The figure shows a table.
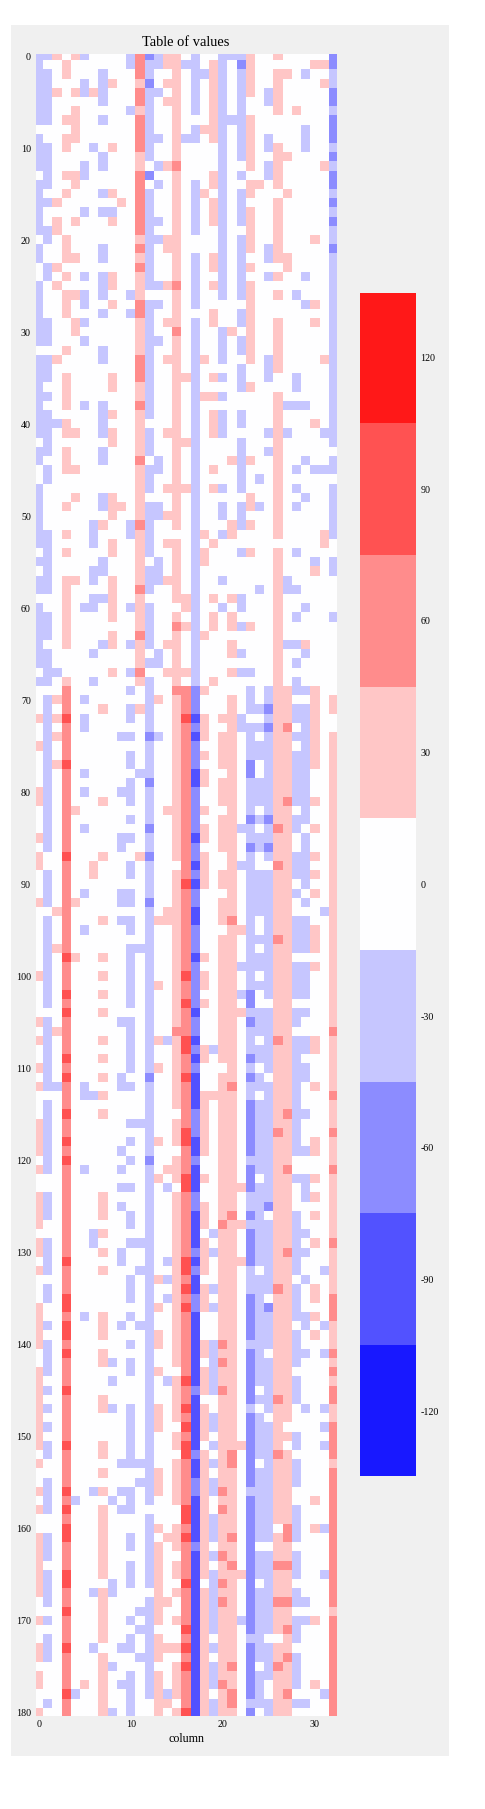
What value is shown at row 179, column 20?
30
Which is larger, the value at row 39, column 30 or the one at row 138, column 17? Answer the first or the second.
the first
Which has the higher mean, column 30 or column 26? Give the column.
26
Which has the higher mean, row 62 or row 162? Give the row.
162
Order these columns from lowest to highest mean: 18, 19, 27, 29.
29, 19, 18, 27
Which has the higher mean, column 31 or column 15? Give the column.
15
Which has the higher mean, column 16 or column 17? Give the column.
16
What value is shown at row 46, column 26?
30
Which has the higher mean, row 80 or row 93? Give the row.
93
